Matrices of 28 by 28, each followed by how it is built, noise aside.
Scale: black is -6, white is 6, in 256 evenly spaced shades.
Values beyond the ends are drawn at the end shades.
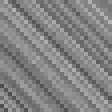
Toeplitz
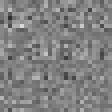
low rank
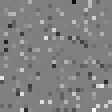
sparse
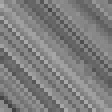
Toeplitz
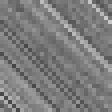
Toeplitz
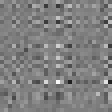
low rank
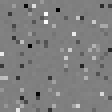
sparse
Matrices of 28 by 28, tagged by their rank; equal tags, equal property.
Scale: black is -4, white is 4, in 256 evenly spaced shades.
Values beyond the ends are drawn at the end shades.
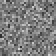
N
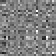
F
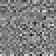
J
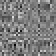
J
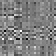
F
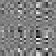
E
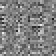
J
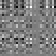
E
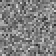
N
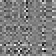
F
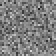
N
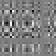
E
